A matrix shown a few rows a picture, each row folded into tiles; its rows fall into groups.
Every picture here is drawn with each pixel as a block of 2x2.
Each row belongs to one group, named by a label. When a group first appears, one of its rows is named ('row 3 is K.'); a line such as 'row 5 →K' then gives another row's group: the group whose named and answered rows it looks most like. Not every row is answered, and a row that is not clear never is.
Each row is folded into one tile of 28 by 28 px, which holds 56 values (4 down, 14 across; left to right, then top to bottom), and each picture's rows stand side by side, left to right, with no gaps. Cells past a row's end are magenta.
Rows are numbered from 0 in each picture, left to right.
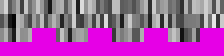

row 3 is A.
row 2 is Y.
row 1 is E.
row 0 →E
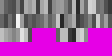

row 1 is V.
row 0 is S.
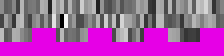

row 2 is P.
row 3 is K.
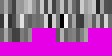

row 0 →A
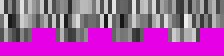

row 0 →A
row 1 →A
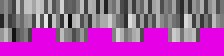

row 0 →A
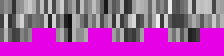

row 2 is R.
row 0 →A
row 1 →E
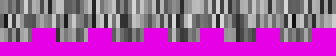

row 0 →S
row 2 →A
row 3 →A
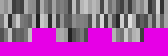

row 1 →A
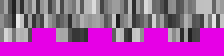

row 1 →K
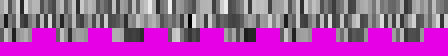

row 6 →R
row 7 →R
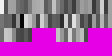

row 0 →K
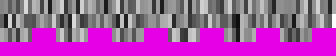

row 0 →S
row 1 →E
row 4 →E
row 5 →S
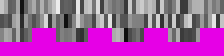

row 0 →Y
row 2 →A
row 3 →R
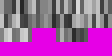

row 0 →V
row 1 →K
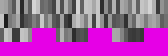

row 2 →K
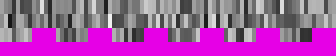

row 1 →S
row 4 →V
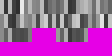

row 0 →R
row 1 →R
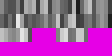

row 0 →S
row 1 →V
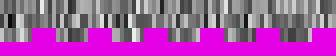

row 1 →R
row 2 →S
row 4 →K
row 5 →E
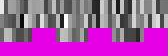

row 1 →P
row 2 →R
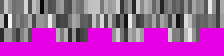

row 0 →P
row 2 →E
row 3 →S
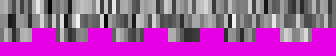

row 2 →K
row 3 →K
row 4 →P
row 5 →V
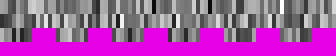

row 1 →P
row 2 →P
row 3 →P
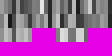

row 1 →V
